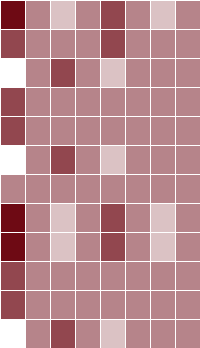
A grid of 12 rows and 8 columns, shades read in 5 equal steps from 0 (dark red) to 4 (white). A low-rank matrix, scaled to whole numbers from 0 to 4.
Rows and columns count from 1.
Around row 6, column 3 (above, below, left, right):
2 2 2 2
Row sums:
15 14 18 15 15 18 16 15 15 15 15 18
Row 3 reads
4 2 1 2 3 2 2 2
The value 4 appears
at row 3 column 1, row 6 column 1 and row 12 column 1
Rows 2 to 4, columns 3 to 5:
2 2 1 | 1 2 3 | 2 2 2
